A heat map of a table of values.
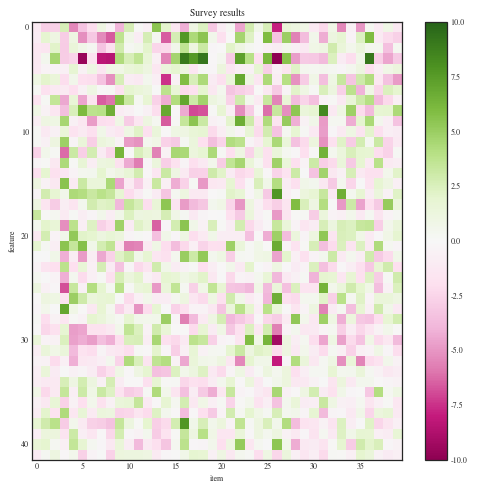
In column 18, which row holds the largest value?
3
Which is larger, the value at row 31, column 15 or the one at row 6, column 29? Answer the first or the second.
the second
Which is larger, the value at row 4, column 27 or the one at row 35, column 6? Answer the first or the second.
the second
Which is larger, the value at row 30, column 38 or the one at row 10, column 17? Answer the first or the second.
the second
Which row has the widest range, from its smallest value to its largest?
3
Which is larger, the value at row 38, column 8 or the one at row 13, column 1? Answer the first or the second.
the second
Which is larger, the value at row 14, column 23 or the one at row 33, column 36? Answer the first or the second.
the second
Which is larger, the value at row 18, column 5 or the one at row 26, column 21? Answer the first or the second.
the second
